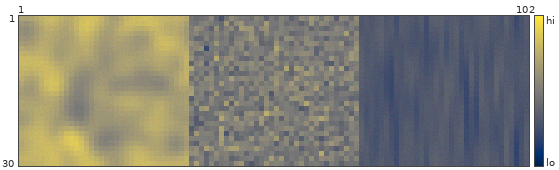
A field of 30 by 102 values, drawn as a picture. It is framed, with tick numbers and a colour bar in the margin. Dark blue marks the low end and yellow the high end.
The table splits into one row of 3 panels. Panel 1,1: high, blotchy. Panel 1,2: middling, fine-grained. Panel 1,3: low, streaked downward, faint in contrast.
